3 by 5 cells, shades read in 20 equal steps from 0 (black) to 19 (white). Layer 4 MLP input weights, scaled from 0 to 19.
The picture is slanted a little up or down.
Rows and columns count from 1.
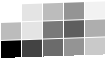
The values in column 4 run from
7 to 11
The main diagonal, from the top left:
19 17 8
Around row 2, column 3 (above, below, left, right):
14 8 17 7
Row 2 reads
14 17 9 7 13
